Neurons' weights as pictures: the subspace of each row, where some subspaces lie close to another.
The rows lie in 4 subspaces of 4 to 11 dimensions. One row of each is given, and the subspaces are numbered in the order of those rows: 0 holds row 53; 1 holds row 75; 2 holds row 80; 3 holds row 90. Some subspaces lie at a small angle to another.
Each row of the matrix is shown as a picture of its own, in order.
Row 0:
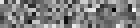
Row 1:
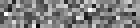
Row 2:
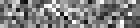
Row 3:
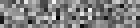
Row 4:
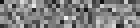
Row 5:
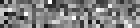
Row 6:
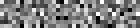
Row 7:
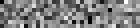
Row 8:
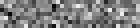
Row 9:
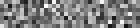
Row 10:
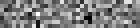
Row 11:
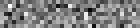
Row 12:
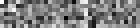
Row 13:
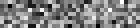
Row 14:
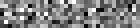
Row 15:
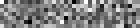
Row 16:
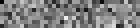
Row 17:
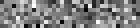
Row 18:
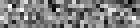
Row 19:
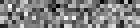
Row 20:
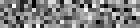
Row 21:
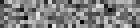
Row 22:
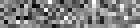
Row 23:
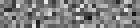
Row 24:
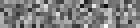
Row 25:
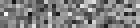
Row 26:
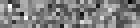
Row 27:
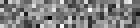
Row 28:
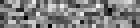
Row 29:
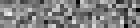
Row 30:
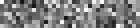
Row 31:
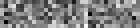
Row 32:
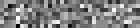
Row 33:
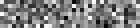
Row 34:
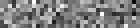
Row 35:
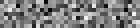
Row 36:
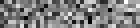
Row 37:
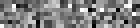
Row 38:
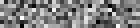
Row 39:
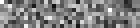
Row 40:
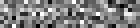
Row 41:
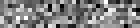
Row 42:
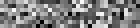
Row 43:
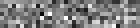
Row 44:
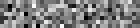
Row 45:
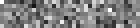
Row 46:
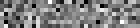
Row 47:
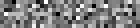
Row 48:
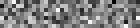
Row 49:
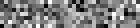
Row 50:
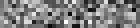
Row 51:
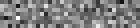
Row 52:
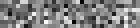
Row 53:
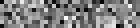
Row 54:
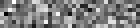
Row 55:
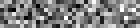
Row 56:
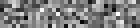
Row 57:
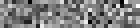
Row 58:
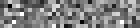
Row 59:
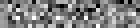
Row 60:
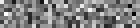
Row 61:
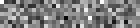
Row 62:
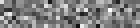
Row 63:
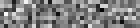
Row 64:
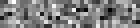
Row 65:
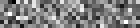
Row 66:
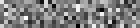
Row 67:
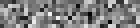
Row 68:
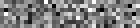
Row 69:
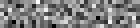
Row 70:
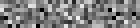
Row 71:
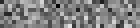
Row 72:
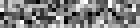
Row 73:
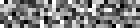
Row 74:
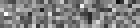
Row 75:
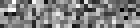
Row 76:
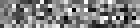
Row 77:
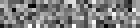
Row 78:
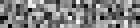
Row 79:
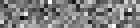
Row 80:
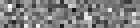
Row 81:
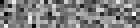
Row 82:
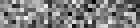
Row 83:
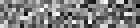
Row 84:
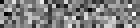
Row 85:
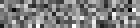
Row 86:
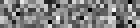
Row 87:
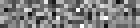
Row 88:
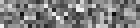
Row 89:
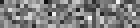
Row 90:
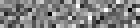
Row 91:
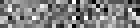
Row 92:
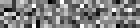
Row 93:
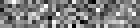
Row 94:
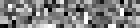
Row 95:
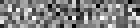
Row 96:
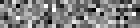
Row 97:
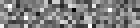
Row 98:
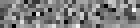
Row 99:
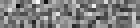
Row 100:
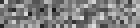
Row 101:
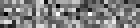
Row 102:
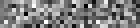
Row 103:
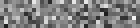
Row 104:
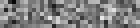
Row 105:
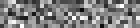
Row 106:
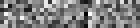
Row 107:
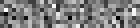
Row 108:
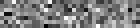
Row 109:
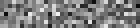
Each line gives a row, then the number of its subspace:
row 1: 0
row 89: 1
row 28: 3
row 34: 3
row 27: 2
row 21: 3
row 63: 1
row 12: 2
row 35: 1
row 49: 2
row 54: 1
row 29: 3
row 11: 2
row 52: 3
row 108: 1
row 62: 1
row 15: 2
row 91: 3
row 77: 2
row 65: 1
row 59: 3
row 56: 3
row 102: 0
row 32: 3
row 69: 1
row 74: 3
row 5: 1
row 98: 2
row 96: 3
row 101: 2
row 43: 1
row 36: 0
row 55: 1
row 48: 1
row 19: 0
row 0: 2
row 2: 3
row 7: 0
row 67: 3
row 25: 0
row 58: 3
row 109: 0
